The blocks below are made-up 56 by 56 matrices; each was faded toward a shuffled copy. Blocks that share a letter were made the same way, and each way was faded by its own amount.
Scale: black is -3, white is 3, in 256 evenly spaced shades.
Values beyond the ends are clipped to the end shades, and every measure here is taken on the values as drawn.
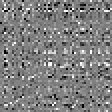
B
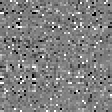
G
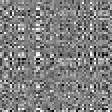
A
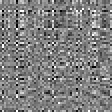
A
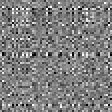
A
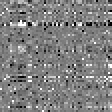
B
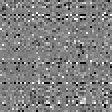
B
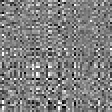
A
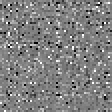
G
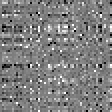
B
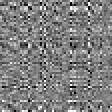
A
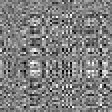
A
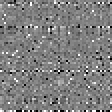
B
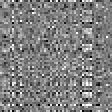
A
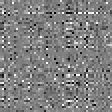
B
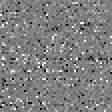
G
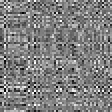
A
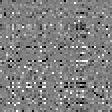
B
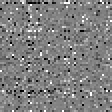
G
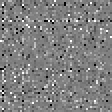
G
